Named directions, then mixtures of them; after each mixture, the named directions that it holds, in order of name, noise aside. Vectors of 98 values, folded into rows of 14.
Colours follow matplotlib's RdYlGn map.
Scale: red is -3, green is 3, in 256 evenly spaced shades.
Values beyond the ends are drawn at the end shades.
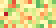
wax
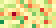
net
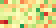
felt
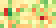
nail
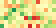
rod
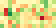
nail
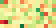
felt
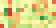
nail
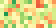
wax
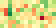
nail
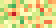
net, wax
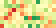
rod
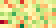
felt, net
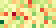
net, wax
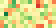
wax
